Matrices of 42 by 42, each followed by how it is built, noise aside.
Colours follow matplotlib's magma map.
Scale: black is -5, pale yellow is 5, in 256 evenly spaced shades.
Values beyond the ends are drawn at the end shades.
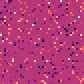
sparse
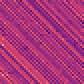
Toeplitz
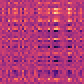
low rank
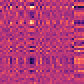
low rank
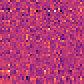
low rank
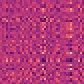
low rank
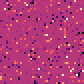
sparse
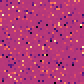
sparse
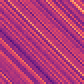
Toeplitz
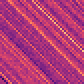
Toeplitz
